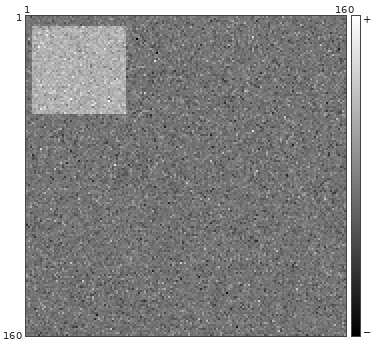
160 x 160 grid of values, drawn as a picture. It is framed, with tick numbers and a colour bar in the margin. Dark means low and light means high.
Histogram: skewed, a long tail of high values. Stripes: none. Ninth with the highest average: top left. Odd patch: higher, in the top left.
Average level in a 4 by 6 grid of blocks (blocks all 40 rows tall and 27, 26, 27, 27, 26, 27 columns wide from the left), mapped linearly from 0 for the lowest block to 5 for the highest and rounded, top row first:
5 5 0 0 0 0 / 1 1 0 0 0 0 / 0 0 0 0 0 0 / 0 0 0 0 0 0
